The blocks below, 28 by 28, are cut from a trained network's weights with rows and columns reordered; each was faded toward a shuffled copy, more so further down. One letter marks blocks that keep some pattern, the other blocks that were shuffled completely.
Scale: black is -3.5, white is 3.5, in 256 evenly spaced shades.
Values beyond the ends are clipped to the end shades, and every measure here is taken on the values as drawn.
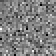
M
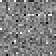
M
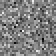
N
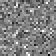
N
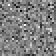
N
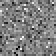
N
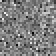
N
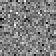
N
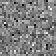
N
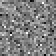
N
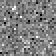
N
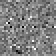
M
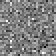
M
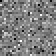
N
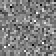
N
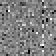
M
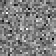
N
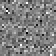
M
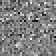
M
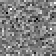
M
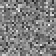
N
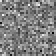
N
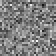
M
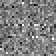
M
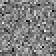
N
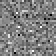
N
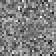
N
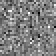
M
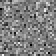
N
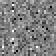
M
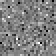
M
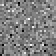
M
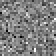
N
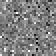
N
